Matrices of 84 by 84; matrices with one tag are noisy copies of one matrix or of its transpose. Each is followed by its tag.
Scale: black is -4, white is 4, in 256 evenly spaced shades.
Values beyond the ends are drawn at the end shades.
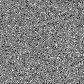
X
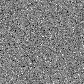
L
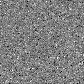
X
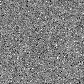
X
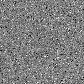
X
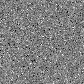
L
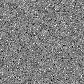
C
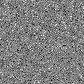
C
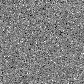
L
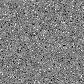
C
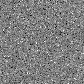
L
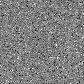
X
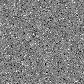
C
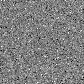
X
